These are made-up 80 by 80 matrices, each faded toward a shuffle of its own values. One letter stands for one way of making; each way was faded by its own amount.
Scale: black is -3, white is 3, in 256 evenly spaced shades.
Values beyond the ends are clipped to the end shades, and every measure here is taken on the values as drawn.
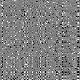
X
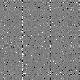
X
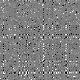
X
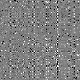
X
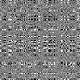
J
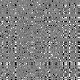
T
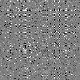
X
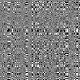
J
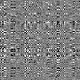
J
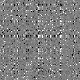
X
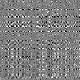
J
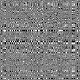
J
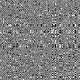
X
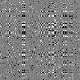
T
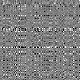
J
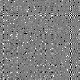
X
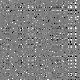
X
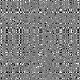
T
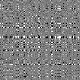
J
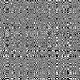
J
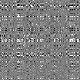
J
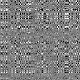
J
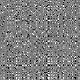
X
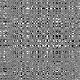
J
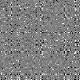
X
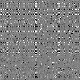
T
